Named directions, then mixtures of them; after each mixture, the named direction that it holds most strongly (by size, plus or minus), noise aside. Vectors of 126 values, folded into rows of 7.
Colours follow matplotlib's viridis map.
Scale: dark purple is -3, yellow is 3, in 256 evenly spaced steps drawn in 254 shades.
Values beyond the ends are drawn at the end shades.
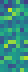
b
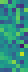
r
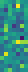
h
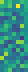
h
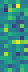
h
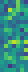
b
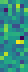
h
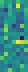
h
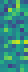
b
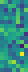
r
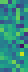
r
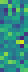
r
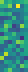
h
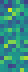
b
